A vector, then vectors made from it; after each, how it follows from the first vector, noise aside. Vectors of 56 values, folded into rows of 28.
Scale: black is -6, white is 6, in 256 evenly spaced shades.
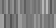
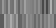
negated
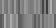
negated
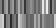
scaled up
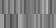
copied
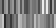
scaled up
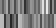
scaled up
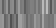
copied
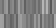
copied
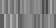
negated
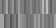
copied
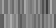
negated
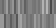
copied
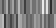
scaled up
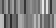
scaled up
